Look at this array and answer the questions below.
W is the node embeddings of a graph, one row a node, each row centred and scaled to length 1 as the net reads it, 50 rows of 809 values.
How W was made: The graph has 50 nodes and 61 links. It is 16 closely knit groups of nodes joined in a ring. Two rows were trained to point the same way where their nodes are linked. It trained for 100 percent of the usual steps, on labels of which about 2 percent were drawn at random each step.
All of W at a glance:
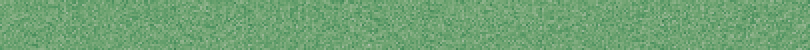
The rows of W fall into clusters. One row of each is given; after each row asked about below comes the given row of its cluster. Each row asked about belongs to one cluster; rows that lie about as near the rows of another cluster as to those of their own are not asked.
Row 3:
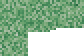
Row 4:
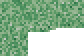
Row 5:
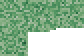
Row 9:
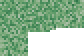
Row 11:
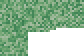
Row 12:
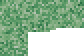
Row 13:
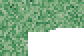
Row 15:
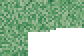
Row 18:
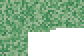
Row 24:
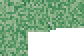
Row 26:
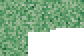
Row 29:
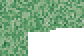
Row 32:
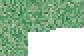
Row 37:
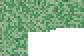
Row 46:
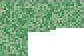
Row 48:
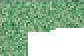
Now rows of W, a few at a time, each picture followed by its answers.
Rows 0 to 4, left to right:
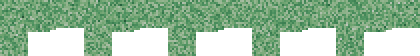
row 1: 32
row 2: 37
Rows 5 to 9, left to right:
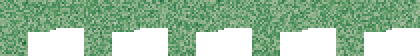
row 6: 9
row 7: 15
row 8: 13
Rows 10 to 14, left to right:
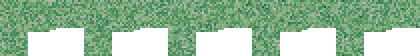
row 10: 5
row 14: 46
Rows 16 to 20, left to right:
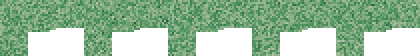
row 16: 12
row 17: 3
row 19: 18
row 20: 32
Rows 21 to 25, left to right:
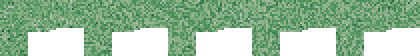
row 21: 11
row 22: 15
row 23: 29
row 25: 24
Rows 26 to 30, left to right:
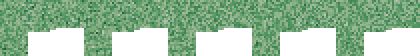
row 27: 48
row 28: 48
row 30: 4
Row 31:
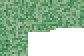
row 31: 18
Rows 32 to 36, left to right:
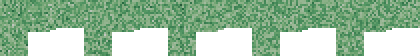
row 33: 5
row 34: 13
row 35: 37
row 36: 29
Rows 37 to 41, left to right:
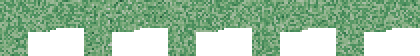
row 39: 24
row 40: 4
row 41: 46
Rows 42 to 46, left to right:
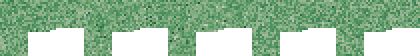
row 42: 9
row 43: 11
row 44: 13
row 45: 37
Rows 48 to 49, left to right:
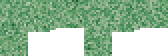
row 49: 26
